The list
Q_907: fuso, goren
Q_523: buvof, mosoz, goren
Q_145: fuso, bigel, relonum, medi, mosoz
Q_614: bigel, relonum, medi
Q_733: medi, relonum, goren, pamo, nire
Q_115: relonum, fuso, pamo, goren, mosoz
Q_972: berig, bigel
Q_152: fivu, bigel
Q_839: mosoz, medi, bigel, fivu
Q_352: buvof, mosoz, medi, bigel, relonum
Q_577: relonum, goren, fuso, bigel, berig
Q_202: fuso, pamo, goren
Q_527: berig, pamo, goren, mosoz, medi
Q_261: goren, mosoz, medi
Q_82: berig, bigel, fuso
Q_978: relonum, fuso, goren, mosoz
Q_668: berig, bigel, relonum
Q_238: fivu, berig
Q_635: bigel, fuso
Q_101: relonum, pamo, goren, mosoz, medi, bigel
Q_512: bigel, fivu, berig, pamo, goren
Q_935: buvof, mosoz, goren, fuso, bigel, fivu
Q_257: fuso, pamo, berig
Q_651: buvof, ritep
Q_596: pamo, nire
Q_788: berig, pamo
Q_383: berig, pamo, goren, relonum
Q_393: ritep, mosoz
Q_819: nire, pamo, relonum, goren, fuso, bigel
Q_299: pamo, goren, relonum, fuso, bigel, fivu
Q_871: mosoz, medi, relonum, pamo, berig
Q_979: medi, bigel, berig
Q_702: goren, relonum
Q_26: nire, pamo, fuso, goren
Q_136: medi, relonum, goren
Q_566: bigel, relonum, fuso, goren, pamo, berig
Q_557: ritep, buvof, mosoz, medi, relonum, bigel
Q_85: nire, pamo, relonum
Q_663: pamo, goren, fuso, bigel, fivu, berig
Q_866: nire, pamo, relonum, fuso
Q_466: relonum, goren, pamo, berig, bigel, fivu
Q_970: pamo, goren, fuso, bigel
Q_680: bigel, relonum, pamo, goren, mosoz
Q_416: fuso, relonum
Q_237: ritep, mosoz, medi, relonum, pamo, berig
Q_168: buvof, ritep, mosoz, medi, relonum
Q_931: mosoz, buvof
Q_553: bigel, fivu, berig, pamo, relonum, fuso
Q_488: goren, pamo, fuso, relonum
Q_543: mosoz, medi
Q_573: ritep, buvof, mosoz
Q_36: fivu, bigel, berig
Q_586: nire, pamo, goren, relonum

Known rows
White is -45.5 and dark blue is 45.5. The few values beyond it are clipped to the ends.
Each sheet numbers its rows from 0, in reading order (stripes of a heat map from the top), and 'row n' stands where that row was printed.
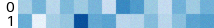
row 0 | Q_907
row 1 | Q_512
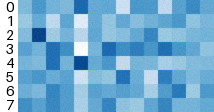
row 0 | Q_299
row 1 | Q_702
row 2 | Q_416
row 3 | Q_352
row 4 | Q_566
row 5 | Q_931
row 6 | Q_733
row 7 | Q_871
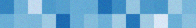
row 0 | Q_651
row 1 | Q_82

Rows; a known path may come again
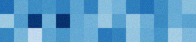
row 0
Q_237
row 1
Q_819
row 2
Q_651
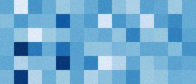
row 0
Q_527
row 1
Q_299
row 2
Q_152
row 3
Q_866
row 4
Q_466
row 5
Q_416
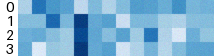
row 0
Q_978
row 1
Q_566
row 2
Q_82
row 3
Q_512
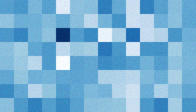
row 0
Q_931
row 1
Q_202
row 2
Q_553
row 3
Q_523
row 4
Q_136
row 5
Q_383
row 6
Q_788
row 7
Q_586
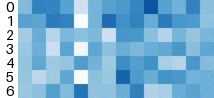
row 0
Q_145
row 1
Q_352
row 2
Q_907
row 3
Q_702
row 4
Q_635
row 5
Q_261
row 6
Q_970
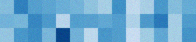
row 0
Q_488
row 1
Q_733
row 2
Q_26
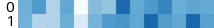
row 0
Q_543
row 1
Q_839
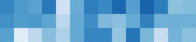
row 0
Q_168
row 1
Q_871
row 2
Q_979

